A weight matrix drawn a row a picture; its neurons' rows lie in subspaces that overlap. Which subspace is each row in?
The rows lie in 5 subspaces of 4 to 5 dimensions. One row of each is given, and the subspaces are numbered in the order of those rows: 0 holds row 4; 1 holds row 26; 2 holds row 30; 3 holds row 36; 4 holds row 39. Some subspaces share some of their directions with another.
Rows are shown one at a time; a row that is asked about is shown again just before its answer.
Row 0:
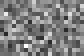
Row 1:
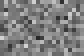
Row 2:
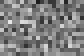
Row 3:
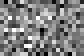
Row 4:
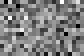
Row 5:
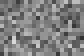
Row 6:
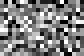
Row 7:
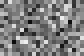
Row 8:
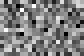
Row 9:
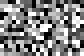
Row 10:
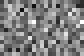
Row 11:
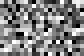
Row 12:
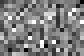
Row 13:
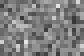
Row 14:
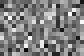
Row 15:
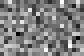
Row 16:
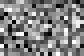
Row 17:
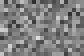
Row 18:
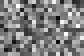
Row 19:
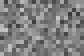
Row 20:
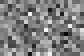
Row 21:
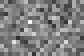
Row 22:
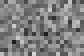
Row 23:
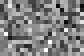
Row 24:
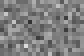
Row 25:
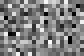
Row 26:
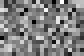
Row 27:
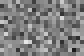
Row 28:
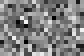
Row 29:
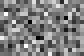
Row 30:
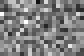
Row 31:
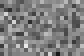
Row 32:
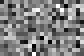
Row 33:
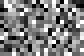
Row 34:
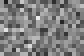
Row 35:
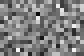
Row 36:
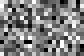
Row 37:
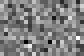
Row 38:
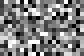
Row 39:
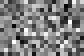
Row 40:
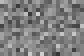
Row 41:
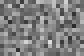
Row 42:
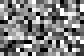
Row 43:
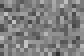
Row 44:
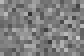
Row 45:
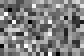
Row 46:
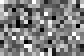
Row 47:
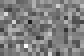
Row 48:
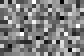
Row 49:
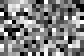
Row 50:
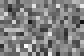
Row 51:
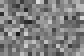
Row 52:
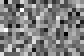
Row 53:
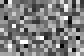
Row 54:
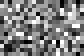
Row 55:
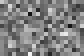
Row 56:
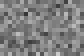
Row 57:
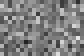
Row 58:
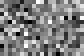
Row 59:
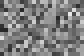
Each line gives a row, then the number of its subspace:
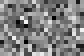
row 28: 3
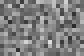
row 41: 2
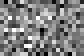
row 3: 0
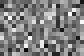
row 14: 0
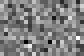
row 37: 3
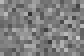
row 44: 3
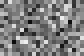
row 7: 4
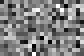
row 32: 3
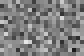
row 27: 4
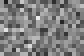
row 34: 0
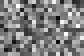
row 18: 4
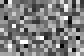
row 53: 4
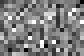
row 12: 0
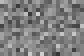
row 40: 3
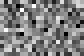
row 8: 4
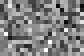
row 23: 1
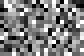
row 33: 1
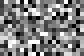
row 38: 3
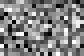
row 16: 1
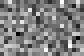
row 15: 2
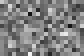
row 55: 3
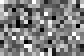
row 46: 3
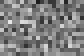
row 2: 2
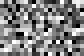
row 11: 4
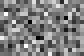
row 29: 1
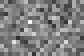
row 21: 4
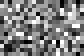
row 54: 0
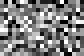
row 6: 0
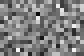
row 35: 3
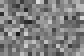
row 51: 2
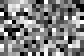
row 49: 2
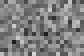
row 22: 4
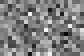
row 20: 3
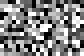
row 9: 2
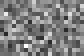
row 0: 0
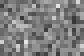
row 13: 3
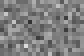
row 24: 1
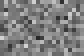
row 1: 1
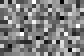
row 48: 4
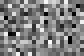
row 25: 2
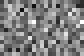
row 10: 0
